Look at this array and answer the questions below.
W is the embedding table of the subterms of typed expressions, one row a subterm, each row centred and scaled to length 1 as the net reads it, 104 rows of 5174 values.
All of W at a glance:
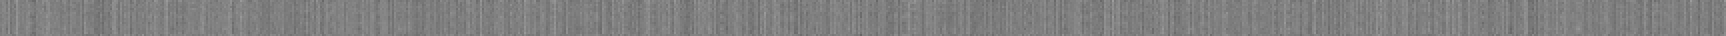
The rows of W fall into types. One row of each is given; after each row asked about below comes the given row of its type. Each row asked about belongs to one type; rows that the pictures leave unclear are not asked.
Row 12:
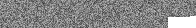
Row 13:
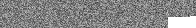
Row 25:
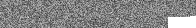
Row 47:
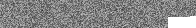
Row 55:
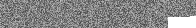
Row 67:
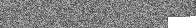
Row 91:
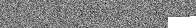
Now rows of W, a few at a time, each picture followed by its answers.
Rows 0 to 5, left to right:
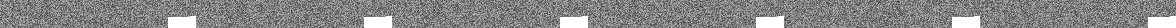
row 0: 47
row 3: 47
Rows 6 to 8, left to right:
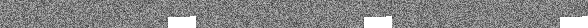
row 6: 12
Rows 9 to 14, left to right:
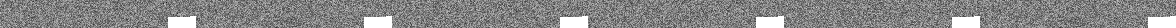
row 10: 25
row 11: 47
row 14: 25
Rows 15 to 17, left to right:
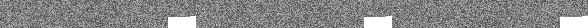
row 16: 47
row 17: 25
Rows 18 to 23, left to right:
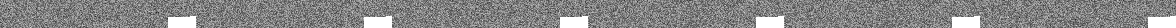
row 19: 55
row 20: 13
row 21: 55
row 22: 55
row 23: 25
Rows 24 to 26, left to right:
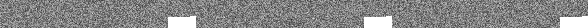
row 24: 55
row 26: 91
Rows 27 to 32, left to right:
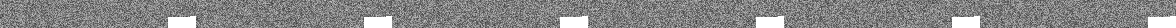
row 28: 67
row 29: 25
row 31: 12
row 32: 25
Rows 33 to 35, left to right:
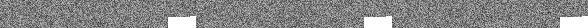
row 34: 55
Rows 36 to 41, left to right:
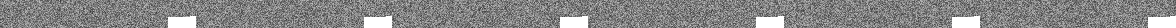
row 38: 91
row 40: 47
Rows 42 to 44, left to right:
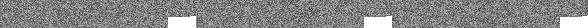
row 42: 13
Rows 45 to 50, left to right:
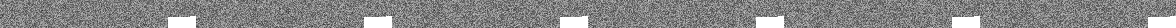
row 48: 55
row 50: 47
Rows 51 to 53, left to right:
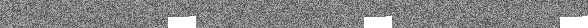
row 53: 25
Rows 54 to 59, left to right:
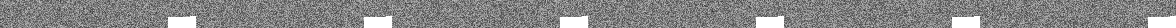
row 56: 47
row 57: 55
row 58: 13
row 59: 25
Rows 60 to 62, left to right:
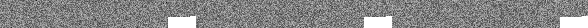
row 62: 47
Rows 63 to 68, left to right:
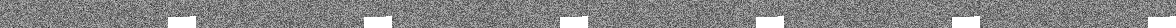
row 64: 25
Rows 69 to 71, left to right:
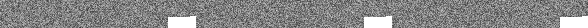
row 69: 91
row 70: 55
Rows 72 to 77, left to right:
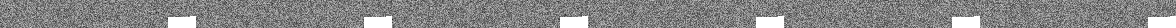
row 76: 55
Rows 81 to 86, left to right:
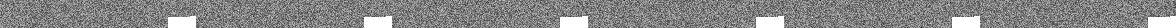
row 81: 47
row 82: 12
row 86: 67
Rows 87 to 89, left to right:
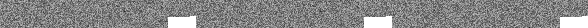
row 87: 12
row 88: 55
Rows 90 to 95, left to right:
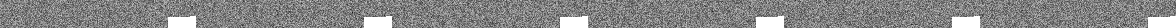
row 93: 12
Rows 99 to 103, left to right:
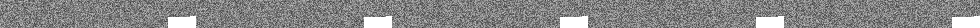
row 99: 12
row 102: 13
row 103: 47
